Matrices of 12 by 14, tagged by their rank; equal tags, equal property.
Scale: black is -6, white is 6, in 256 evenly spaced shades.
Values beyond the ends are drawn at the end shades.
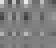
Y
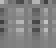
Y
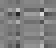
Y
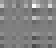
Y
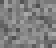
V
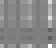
Y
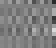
Y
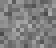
V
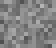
V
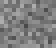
V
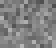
V
